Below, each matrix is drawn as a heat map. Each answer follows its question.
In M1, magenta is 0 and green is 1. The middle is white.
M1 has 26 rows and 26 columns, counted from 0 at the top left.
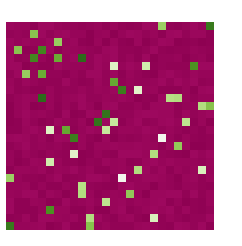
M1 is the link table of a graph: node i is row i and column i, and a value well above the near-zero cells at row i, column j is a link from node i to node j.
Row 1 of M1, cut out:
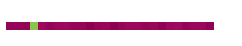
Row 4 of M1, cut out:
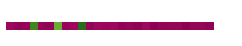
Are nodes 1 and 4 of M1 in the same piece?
yes
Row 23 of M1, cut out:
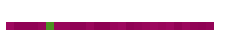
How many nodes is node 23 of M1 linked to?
1
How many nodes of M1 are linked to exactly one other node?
9
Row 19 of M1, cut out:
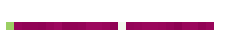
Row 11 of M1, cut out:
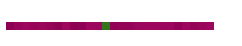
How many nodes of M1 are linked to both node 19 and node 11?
0
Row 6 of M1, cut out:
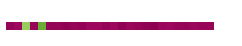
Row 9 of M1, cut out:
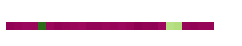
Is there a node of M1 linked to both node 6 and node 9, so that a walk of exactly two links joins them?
yes
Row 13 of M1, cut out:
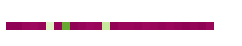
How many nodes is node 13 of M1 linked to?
3
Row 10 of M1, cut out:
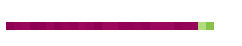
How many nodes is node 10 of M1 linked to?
2
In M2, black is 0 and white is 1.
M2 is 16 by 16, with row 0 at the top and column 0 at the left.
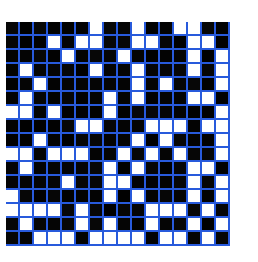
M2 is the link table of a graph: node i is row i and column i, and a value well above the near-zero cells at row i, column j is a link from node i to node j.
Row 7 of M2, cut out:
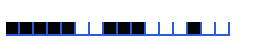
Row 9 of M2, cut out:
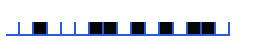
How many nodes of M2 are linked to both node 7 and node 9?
4
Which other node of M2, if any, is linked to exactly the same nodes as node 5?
node 10
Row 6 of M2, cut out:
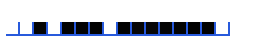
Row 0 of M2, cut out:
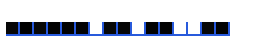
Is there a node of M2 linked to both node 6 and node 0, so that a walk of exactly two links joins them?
no
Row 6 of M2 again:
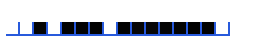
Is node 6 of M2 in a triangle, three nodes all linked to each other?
yes
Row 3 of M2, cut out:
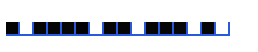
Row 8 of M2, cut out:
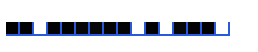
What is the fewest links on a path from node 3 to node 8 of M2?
2
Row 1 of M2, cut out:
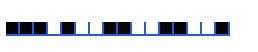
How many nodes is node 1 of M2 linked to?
7
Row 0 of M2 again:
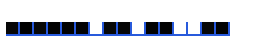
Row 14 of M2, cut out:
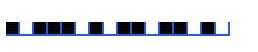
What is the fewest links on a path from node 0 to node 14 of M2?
2
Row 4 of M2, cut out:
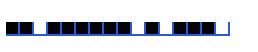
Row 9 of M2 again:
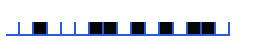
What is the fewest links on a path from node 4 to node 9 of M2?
1
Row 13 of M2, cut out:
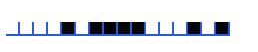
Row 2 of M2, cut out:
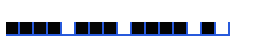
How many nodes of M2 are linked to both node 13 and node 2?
0
